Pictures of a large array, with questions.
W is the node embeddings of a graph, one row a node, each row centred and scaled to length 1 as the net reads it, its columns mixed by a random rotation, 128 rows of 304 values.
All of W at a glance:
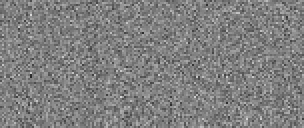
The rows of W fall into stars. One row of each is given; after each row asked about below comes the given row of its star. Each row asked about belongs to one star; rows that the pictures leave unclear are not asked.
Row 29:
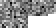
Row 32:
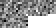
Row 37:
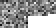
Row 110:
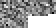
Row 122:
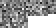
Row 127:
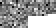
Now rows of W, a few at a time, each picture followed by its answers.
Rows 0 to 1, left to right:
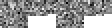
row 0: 127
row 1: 29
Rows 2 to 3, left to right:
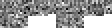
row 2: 122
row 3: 37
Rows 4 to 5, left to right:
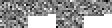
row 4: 110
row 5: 110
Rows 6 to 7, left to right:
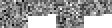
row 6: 122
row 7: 127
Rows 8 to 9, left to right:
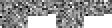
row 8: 122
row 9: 122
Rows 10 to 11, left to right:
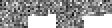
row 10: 37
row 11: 110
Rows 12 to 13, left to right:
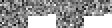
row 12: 110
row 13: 127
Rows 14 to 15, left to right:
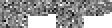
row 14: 32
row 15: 110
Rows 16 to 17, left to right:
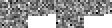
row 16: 29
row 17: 110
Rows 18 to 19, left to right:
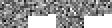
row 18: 32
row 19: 29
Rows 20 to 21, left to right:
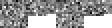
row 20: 127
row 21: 37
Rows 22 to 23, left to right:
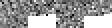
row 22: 29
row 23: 110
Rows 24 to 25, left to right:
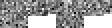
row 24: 37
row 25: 127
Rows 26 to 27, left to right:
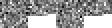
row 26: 127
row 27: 122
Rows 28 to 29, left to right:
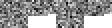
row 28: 110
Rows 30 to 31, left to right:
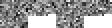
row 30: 110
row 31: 29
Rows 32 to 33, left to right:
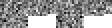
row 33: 122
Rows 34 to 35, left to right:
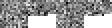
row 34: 37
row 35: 29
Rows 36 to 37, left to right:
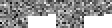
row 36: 110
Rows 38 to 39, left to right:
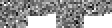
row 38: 32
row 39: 29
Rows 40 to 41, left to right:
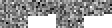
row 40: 37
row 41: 122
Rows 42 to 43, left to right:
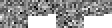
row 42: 29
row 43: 122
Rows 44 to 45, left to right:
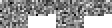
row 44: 29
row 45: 37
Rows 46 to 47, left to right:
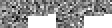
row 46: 127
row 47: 32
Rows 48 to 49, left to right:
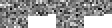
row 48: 110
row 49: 122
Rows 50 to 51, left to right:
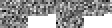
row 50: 122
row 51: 110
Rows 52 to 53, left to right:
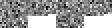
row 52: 110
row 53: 122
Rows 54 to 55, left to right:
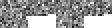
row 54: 127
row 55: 37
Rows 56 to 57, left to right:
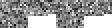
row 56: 110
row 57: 122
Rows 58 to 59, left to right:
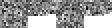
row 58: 127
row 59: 29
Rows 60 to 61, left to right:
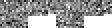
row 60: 37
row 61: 37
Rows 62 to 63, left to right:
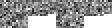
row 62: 37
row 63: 122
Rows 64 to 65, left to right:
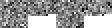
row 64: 29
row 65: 29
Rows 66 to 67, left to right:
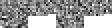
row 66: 127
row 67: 32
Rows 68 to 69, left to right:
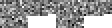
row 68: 110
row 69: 37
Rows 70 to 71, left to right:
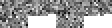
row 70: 32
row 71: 122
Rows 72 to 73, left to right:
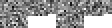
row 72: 110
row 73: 37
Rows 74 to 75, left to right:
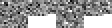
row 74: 127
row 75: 127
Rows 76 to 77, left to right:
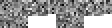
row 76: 37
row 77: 127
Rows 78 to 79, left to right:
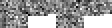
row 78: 122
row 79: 110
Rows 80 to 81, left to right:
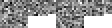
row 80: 29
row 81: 37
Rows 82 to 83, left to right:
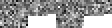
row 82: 32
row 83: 122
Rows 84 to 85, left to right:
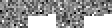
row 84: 29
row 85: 127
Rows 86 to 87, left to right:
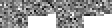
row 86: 110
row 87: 122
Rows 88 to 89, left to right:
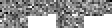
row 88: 110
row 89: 122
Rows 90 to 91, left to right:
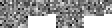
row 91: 110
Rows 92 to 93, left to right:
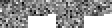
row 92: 32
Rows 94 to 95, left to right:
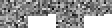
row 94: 37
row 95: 110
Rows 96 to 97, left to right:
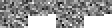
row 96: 32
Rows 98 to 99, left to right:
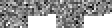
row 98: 127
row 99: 29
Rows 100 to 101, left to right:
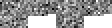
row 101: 127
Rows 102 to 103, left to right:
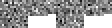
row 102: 32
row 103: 32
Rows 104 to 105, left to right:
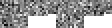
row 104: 32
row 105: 37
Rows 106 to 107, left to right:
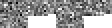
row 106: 110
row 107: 127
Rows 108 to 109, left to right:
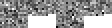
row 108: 110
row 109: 110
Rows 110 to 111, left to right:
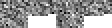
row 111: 122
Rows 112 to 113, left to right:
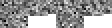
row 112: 32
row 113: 127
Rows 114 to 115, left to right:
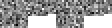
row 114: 37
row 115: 122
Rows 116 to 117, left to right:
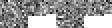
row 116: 127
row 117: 29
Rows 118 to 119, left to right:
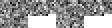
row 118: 29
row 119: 29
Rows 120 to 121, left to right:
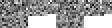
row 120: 32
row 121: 29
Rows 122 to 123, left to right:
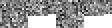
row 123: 122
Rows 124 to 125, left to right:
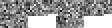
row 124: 127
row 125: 122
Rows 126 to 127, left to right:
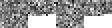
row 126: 29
